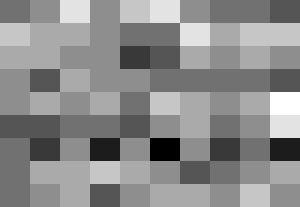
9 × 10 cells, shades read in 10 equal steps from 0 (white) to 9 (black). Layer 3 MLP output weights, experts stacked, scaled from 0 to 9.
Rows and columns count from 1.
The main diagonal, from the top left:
5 3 4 4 5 4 4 5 2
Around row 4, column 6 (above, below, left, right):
6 2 4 5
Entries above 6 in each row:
0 0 1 0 0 0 5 0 0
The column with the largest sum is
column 8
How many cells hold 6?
9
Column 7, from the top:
4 1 3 5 3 3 4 6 3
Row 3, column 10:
4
